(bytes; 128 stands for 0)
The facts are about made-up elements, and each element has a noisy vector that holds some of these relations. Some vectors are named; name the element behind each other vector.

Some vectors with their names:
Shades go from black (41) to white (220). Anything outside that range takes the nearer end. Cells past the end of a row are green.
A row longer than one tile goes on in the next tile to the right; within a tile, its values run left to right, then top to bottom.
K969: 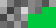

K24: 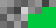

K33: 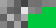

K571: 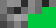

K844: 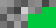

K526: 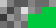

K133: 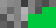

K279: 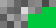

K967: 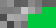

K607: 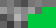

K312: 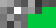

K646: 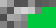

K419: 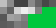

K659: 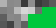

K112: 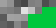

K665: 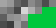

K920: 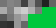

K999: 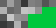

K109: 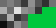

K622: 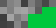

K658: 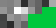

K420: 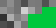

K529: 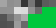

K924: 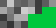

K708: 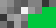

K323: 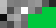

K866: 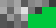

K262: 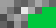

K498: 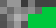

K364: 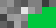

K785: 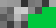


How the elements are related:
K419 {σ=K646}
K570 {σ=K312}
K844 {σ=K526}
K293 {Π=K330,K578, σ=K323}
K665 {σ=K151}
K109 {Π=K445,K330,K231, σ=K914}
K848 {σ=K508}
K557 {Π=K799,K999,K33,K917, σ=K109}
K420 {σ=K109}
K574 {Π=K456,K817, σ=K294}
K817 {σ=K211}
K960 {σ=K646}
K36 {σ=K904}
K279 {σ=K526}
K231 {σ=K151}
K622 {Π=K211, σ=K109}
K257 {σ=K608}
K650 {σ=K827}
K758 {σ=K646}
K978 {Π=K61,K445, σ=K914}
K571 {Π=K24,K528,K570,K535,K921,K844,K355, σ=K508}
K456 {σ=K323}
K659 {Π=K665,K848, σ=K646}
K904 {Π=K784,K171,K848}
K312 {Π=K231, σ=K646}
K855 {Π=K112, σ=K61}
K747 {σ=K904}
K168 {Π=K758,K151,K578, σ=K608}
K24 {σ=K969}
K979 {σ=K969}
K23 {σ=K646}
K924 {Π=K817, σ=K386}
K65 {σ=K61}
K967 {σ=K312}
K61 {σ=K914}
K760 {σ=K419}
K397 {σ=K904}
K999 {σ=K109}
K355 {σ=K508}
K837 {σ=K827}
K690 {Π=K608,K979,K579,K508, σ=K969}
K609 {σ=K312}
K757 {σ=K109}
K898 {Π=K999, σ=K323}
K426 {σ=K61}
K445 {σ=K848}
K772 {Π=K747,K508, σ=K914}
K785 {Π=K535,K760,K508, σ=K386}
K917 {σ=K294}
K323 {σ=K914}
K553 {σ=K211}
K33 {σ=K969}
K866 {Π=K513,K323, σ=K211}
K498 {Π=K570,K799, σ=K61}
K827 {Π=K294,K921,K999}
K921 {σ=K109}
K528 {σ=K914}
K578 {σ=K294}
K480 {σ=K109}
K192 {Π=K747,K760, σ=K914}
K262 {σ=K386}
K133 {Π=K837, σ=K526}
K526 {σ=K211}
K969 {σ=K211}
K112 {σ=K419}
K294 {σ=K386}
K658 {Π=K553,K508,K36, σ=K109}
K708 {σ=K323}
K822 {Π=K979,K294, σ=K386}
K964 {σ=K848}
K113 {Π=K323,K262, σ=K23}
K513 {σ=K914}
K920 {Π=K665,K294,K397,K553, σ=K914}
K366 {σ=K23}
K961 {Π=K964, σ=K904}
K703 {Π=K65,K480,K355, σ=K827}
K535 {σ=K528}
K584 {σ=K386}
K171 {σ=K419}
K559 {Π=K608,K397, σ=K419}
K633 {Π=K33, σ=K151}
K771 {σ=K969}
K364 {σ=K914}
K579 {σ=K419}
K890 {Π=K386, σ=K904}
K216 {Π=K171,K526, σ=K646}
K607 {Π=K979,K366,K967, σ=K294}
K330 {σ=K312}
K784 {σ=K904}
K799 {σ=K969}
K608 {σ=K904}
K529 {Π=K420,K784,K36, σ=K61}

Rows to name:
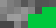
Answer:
K168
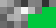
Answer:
K760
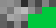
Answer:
K633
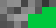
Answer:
K703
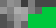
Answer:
K855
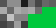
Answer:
K557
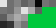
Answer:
K904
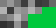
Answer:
K827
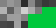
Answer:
K898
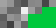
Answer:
K553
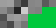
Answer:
K964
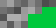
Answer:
K570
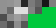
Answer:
K192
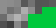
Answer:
K890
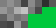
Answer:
K978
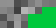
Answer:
K578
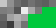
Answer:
K784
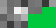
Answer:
K690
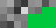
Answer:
K445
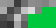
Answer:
K294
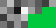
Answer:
K817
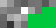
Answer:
K36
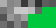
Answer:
K216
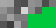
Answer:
K231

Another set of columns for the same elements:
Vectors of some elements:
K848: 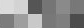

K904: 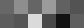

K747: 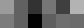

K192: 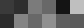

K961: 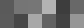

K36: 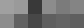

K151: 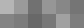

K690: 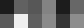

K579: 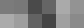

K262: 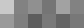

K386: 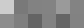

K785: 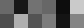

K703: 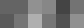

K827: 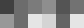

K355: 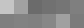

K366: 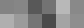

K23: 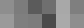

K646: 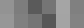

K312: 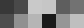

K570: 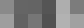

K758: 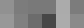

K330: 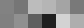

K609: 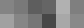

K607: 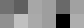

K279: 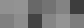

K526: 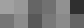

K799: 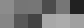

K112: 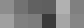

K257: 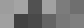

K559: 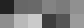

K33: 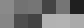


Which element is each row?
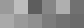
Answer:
K665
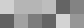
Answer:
K445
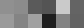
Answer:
K171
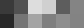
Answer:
K293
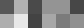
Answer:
K979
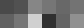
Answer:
K113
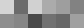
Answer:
K578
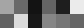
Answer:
K508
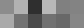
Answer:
K608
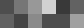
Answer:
K168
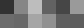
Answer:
K622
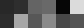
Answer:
K772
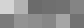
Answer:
K964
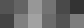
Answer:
K866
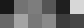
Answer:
K658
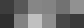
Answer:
K529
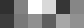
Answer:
K109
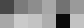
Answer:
K822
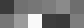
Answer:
K659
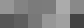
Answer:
K323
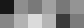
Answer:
K920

